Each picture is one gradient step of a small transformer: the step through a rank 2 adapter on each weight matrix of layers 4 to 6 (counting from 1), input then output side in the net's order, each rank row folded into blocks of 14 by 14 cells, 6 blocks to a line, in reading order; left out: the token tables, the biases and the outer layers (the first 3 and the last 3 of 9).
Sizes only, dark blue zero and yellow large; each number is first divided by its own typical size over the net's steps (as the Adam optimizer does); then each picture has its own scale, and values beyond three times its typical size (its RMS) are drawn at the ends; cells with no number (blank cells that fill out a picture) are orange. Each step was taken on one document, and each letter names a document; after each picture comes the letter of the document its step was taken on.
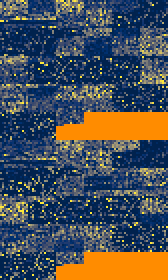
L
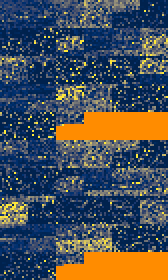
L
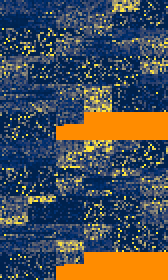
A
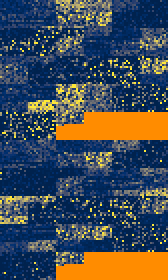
L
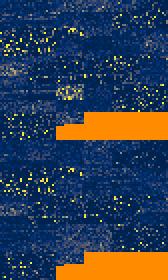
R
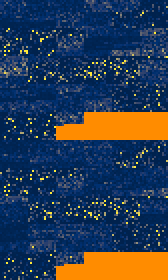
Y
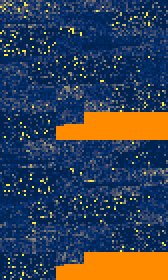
R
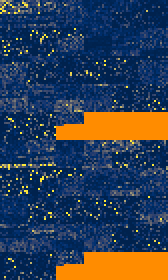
Y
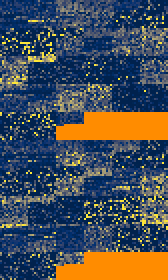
A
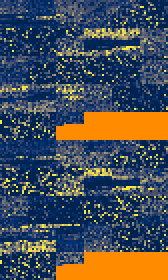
A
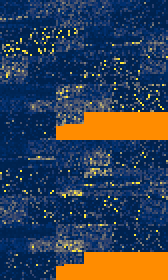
R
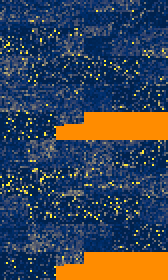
Y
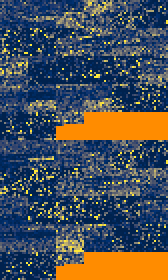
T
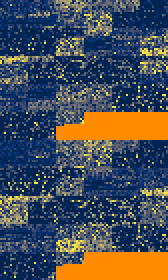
L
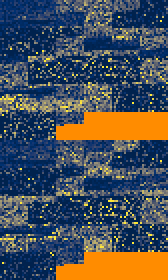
L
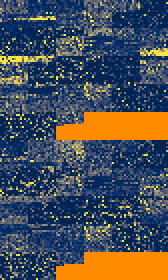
L
